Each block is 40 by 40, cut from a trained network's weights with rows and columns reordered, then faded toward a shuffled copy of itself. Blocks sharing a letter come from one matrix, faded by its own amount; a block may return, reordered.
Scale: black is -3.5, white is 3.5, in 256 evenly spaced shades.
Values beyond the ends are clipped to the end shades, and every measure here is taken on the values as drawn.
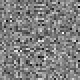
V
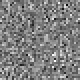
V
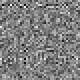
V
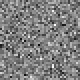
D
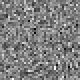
D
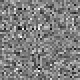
V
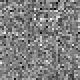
V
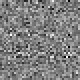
V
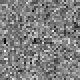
V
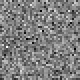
D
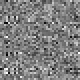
V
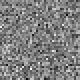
D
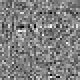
V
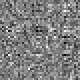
V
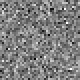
D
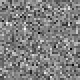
D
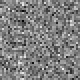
D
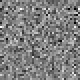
V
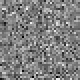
V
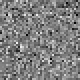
D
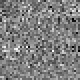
V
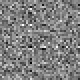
V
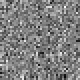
V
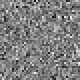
D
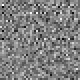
V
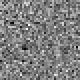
D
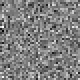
V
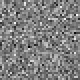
D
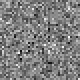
V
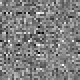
V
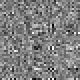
V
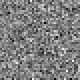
D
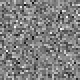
D
